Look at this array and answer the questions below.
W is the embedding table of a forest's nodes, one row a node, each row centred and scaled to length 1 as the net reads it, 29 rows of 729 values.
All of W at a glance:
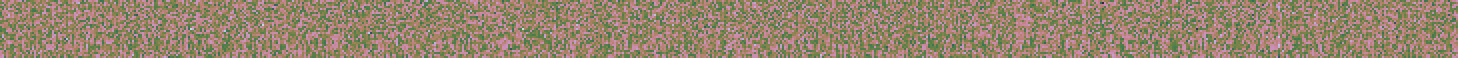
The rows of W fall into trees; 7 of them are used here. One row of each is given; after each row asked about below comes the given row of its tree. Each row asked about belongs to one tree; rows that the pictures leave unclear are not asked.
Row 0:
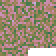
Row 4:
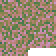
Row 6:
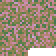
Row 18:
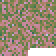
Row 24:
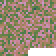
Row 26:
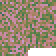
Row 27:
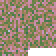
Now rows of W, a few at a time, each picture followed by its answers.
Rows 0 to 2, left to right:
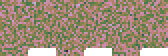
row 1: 4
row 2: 27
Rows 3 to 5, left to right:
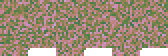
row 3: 24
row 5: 18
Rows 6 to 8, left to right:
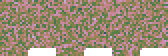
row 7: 0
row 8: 6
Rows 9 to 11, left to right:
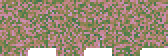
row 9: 26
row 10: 4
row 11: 0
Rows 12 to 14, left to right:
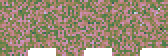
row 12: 26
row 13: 18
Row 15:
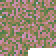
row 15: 6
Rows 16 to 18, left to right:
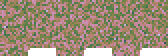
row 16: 0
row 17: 18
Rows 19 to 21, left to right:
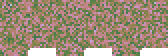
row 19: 24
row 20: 6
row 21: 6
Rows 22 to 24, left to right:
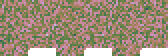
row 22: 24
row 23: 24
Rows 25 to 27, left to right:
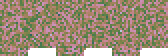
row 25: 27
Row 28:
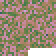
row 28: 27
